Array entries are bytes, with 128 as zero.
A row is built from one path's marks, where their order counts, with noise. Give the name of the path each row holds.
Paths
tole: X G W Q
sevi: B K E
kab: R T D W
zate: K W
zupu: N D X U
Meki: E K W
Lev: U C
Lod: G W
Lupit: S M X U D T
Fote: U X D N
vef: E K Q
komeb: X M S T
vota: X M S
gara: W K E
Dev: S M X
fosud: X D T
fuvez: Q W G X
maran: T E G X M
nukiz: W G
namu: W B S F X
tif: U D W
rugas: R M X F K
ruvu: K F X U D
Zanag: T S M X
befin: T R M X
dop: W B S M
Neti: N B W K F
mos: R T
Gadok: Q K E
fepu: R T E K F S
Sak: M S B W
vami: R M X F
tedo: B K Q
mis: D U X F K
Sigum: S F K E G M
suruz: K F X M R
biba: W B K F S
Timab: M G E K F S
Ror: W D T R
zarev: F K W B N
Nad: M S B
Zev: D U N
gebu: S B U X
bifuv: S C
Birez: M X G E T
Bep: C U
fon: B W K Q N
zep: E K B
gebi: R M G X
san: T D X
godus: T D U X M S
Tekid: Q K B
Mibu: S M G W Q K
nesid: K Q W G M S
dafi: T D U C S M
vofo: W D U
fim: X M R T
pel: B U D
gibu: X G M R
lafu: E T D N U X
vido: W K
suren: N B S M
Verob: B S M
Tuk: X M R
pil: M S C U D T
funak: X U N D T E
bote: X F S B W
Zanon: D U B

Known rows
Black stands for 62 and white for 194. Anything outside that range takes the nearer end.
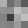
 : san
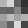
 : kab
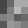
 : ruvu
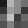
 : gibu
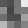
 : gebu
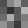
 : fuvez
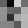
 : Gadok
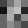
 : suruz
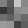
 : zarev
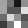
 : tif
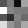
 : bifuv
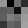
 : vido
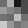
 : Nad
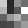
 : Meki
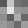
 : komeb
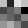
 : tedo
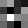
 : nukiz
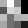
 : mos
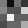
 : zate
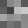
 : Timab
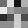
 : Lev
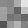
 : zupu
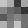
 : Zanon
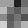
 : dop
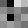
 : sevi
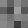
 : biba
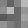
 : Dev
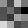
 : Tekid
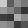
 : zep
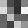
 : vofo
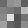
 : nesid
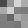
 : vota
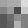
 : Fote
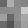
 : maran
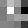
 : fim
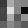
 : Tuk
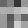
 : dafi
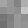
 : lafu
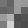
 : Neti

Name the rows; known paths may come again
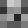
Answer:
gebi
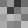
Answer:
Sak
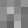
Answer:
Lupit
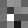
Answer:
tole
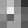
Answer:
fosud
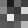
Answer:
zate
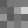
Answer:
Sigum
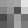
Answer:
Fote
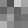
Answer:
fon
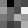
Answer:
gara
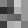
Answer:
mis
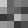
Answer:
zep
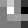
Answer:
fim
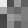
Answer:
vef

